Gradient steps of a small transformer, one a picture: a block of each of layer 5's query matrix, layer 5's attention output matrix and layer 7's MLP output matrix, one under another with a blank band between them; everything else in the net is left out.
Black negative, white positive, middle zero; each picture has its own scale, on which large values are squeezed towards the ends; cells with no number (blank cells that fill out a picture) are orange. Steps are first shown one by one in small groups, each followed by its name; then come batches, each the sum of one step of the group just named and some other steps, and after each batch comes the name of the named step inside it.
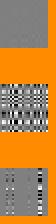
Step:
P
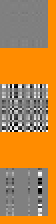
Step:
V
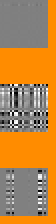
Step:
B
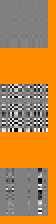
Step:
P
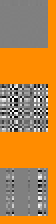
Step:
B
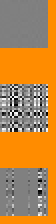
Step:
P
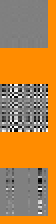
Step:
P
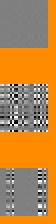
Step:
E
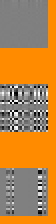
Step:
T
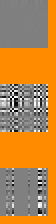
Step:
T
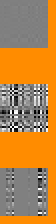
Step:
E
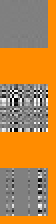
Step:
E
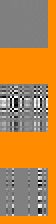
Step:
T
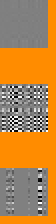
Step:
T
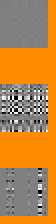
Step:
T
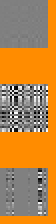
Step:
E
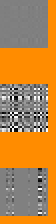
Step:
E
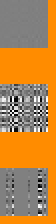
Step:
E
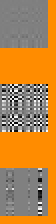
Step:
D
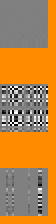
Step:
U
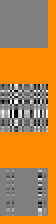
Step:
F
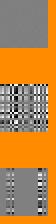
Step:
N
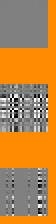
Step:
F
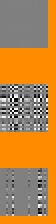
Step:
U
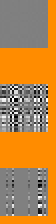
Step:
U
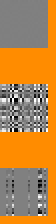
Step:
U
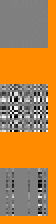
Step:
U
